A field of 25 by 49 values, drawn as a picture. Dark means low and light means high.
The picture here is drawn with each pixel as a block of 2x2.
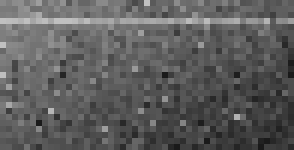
Neither half mirrors the other. Row 4 stands out from the rest. The field climbs toward the top left. The ninth with the lowest average is the bottom right. The top left is the ninth with the highest average.
